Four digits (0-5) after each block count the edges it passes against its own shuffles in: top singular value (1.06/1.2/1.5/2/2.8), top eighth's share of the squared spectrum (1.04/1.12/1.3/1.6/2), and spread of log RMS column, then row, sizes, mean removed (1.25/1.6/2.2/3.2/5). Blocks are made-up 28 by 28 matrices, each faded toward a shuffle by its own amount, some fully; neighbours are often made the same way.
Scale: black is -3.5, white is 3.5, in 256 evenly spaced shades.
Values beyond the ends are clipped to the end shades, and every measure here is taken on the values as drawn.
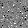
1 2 0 0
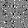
3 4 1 1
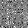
3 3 2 2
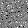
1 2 0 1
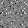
2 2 0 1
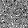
1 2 0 0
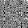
3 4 2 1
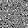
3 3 1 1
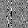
3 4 2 0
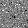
0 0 0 0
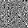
3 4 2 1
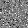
1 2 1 0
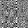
3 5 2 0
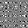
3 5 2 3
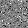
0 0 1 0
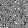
0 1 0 0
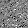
0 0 0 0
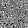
0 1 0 0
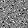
1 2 0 1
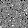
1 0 0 0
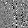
2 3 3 0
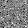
0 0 0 0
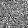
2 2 0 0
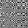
4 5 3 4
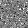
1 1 0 1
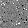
0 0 0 0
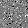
0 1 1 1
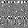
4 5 1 3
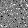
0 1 0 0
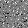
0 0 0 0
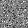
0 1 0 0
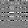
4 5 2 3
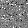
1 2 0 1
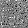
2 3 0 1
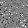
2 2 0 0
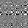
4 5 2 3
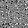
1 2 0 0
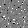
0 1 0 0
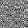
3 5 2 2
